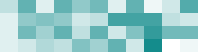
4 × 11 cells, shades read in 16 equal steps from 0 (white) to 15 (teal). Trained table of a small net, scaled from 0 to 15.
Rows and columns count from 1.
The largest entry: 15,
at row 4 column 9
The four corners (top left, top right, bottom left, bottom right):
4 11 2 1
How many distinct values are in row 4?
10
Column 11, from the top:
11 3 9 1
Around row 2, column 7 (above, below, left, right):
2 3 4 12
